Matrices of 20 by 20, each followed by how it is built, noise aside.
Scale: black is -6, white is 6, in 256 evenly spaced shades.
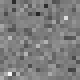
noise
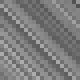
Toeplitz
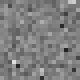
noise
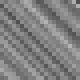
Toeplitz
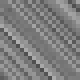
Toeplitz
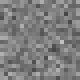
noise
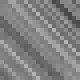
Toeplitz
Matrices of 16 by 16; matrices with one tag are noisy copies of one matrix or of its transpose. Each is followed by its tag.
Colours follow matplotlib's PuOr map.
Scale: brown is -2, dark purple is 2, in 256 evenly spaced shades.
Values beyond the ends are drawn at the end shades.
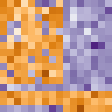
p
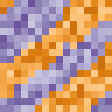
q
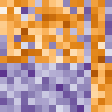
p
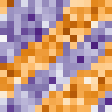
q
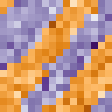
q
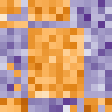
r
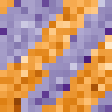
q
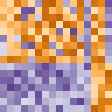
p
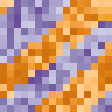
q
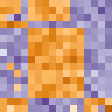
r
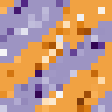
q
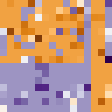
p
